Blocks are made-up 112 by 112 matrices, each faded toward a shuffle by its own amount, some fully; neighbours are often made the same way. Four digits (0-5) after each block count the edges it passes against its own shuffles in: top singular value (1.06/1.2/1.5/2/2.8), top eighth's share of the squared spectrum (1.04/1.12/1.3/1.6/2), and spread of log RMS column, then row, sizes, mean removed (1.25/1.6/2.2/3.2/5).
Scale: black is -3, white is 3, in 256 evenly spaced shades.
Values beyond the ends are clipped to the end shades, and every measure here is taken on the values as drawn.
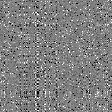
5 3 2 2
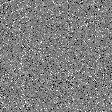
2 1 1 0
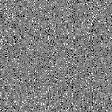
4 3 2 1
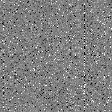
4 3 2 0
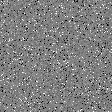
0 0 0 0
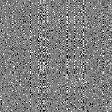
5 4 3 2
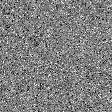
0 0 0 0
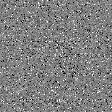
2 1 1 2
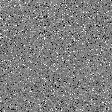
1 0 0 1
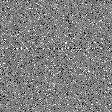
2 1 0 2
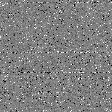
2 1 0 1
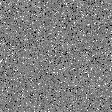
0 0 0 0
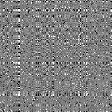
5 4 3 3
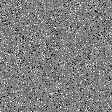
2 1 0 0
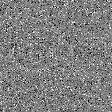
3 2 0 1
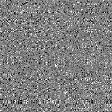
4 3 2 3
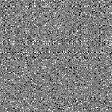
4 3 2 3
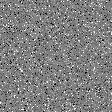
0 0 0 0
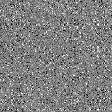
4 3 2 2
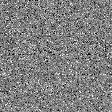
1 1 0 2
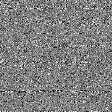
1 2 0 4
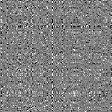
5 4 3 2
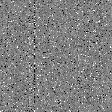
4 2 1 0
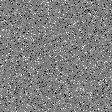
0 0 0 0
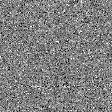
1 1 0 2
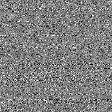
1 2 0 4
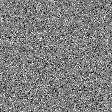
0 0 0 1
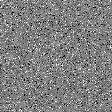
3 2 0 1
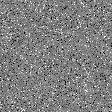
0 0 0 0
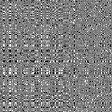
5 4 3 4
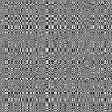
5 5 4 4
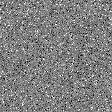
2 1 0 0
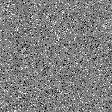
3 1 0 0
